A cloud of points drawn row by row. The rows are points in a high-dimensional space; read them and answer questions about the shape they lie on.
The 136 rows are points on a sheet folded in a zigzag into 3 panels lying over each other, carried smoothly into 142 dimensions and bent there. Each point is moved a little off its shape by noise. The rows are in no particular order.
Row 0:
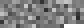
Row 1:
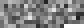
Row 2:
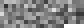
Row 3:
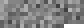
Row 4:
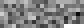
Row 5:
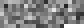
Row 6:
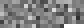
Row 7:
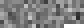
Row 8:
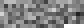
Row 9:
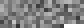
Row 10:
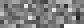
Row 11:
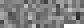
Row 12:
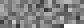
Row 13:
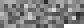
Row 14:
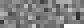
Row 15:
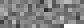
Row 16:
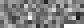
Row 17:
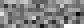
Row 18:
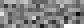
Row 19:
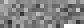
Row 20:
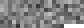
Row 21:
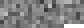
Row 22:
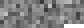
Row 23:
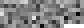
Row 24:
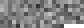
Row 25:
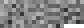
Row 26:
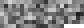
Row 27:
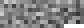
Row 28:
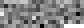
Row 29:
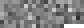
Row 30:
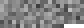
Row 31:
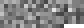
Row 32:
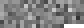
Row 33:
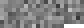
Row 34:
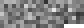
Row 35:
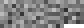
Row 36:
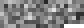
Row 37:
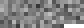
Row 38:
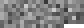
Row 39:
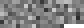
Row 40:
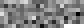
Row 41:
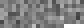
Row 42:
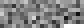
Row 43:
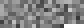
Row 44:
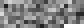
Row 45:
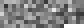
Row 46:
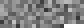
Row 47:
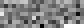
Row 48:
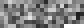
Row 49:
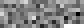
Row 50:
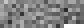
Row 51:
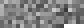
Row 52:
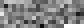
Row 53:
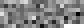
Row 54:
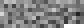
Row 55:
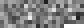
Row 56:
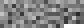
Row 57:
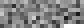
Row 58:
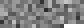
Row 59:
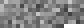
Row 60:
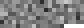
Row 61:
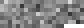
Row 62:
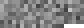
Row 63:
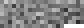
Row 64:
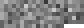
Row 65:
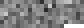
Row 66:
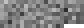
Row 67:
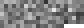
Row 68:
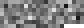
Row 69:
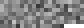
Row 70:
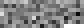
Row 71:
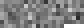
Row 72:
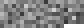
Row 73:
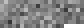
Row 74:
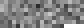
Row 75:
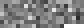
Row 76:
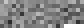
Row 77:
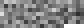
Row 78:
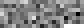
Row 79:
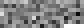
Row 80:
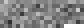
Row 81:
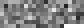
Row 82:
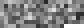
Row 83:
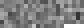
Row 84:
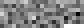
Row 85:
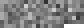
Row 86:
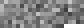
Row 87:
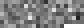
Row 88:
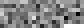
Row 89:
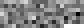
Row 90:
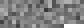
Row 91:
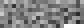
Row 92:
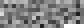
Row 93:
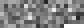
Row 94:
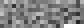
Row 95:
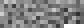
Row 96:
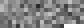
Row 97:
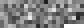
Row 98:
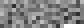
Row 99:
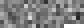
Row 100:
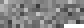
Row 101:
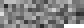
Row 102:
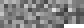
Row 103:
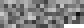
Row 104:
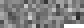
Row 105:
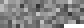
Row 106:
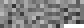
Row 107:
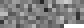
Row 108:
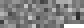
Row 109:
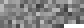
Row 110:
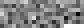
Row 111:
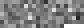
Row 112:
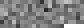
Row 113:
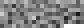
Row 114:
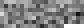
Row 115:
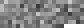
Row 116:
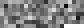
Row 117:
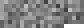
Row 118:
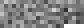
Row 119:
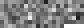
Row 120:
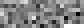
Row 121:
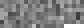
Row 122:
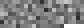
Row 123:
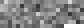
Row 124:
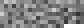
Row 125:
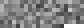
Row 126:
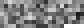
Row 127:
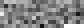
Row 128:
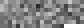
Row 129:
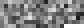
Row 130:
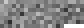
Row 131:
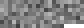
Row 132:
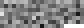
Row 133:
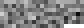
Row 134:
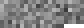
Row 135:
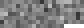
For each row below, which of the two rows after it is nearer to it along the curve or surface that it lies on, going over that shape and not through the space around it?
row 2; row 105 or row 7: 105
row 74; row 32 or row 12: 12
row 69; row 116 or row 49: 116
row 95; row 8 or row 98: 8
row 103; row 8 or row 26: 26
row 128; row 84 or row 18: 18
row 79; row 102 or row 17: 17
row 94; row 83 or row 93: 93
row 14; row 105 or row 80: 105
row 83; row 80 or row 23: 80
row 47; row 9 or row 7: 9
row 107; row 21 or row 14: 21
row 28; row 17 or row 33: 17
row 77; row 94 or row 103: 94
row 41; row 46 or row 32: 32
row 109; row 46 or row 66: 46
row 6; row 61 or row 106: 61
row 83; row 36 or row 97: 97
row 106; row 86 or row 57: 57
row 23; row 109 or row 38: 38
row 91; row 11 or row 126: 126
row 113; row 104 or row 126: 126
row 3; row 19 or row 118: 19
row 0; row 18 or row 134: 134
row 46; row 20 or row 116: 20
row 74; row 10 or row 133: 10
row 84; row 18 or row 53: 53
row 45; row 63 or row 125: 125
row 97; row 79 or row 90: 79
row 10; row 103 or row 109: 109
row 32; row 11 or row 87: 87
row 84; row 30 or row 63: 63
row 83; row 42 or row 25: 25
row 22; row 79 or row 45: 45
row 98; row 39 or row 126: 126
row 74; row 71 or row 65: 65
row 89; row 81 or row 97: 97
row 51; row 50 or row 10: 10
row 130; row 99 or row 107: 99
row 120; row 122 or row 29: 29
